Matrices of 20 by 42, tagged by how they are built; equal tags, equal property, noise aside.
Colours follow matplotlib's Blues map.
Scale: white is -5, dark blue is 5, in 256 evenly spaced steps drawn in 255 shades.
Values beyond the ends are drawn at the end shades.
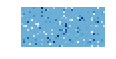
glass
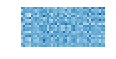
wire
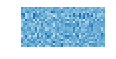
wire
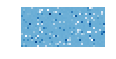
glass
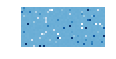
glass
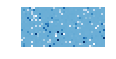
glass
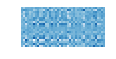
wire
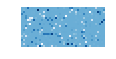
glass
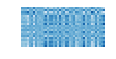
wire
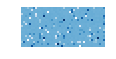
glass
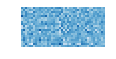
wire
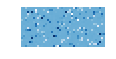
glass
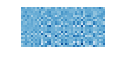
wire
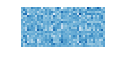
wire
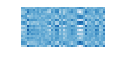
wire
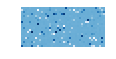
glass
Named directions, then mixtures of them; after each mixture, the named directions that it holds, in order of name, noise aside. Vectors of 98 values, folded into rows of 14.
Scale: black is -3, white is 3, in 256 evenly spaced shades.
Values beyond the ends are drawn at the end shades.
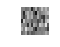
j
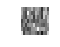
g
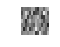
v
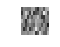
v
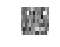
g, v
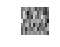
g, j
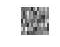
j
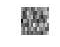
g, j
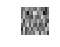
g, j, v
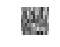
g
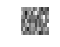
g, j, v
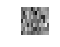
j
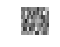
v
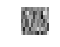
g, j, v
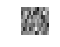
v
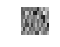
j, v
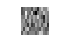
g, j, v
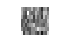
g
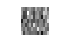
g, j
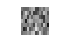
v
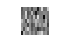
g, j, v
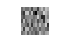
j, v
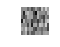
j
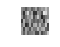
g, j, v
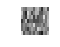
g, v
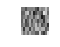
g, j, v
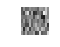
g, j, v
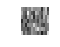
g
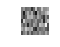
j
